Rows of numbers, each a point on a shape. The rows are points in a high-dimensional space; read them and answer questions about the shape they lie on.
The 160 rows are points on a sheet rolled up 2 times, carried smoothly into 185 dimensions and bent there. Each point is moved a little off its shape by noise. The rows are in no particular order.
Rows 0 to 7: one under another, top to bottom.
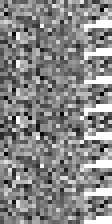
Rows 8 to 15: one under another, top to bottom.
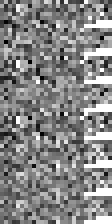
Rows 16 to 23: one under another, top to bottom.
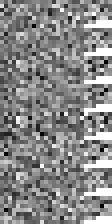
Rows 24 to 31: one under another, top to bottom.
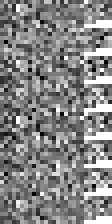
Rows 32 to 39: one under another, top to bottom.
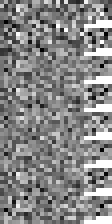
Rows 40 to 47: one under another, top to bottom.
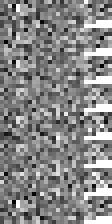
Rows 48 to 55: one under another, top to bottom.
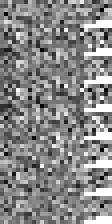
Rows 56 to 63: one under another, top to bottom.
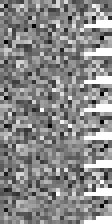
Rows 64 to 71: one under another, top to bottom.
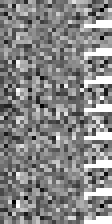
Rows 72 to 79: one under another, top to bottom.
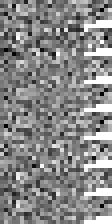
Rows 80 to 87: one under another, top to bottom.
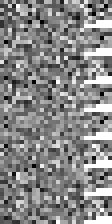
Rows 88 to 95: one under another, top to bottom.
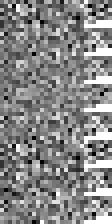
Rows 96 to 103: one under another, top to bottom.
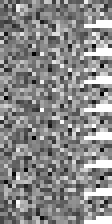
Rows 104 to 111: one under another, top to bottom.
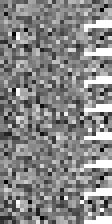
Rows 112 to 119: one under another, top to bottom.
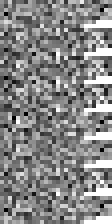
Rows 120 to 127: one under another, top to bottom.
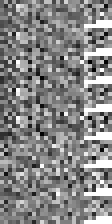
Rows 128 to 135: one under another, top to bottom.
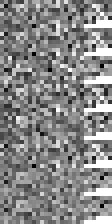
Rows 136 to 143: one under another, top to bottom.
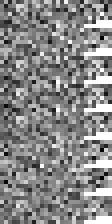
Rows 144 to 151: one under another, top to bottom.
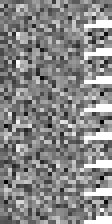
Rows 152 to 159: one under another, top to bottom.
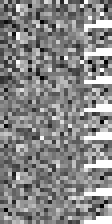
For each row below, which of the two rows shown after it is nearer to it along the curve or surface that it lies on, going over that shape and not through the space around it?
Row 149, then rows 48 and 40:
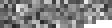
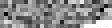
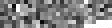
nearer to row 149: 40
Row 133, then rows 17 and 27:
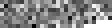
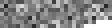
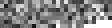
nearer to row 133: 27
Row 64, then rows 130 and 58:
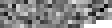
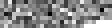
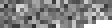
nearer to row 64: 130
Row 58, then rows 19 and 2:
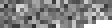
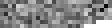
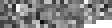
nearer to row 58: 2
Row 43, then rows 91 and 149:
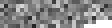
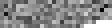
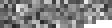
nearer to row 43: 149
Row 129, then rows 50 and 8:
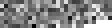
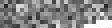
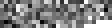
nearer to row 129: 8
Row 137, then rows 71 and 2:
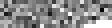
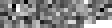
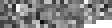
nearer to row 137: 71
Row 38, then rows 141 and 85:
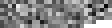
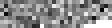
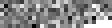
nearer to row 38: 141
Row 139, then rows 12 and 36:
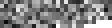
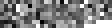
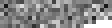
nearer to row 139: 12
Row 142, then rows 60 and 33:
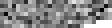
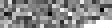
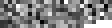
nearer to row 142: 60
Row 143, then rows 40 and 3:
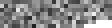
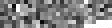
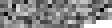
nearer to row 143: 40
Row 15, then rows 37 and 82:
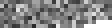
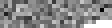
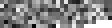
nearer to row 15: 37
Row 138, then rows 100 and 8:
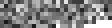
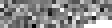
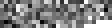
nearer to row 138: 8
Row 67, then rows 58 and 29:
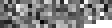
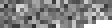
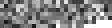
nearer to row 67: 29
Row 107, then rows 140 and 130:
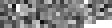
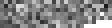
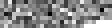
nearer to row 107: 140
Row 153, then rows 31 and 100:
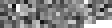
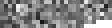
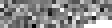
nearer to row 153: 31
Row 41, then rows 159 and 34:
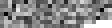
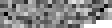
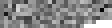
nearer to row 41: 159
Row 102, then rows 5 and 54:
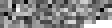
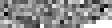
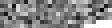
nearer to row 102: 54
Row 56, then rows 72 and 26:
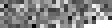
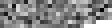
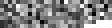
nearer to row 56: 26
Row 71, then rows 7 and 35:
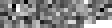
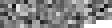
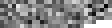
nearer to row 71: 7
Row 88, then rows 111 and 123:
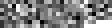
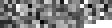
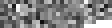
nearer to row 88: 111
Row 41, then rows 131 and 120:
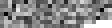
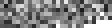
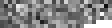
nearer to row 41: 120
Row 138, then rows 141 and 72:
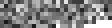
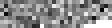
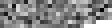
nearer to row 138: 141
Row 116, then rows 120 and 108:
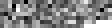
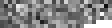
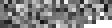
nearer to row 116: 120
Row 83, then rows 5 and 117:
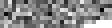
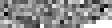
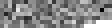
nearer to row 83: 5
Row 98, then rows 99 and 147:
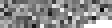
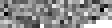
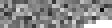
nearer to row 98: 99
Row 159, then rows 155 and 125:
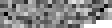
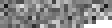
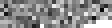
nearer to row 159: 125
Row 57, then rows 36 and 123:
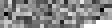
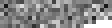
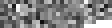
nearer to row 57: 123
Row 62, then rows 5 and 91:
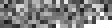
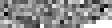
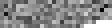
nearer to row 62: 5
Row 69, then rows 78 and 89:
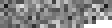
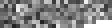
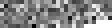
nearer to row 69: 78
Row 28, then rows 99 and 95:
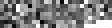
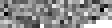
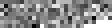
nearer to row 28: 95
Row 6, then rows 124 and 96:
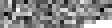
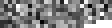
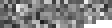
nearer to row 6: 96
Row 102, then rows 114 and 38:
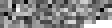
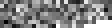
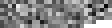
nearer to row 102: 38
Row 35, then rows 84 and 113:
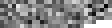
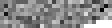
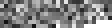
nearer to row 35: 84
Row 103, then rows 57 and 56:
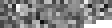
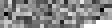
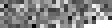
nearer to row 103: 57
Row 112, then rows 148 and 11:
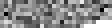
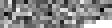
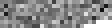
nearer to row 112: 148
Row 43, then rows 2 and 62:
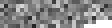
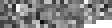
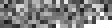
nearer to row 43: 2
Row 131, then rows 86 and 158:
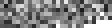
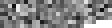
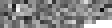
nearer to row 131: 86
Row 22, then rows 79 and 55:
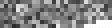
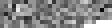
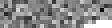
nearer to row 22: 55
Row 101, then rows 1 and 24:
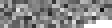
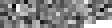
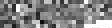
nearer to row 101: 24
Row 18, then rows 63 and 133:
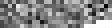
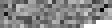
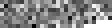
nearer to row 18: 63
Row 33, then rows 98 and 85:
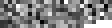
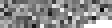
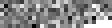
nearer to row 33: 85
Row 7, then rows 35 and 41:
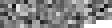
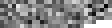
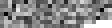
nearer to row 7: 35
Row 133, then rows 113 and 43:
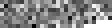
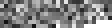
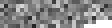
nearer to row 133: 113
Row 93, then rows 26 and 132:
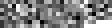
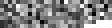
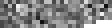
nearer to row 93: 26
